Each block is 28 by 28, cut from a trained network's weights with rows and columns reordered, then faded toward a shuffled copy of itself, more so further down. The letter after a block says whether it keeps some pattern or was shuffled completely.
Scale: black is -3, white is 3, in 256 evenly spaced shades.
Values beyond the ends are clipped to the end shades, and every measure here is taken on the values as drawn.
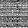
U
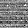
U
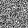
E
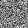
E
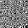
U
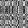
U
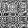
U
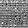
U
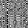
U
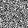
E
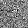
E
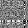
U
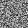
E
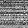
U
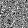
E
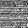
U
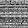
U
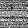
U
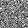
E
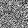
E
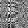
U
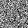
E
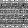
U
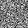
E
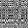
U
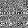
U
